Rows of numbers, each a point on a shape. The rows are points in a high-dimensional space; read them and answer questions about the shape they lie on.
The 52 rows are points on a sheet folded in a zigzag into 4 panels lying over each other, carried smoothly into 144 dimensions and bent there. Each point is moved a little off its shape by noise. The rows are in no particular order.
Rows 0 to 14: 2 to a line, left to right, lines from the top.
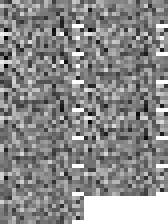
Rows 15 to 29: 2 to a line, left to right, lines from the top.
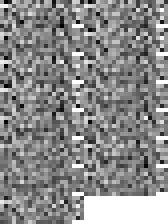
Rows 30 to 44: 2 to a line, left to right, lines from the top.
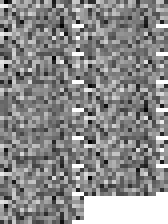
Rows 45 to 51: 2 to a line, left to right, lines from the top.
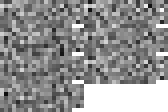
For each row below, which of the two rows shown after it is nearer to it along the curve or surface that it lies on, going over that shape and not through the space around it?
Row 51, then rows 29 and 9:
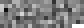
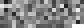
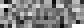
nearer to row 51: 9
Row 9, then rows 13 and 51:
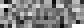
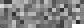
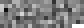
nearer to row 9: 51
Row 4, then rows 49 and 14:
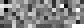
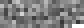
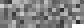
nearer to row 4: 14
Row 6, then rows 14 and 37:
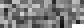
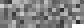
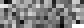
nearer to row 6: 37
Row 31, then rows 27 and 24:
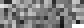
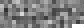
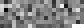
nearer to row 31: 27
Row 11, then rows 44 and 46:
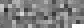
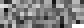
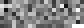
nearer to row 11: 46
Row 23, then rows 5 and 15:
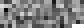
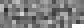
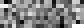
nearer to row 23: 15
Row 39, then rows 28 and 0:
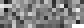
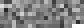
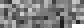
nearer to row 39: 28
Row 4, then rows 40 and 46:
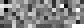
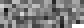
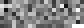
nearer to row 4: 46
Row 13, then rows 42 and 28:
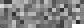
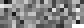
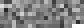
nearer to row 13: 42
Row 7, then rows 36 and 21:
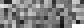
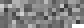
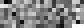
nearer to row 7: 21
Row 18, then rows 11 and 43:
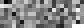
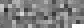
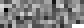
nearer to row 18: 11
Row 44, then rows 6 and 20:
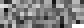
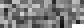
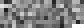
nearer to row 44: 6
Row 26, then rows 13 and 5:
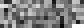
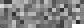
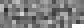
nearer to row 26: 5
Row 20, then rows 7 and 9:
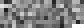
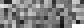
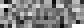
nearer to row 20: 7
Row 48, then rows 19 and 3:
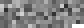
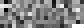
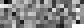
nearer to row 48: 3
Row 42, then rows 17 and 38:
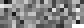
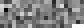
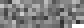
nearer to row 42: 38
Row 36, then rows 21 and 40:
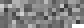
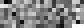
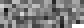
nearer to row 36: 21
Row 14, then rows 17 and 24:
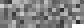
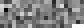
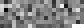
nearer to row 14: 24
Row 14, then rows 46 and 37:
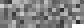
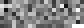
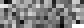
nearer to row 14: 46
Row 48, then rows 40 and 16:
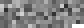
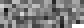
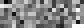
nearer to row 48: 16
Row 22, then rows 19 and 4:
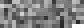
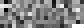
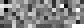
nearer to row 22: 19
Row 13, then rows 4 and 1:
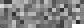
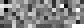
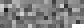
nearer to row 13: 4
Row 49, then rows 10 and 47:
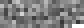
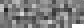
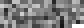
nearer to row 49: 10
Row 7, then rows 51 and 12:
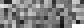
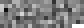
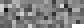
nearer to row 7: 51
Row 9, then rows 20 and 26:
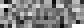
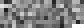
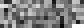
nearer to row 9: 26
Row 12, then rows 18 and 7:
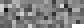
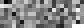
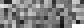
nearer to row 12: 18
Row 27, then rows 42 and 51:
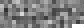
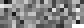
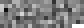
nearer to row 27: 51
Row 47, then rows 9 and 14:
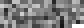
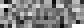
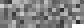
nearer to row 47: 9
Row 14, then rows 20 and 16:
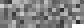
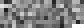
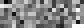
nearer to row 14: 16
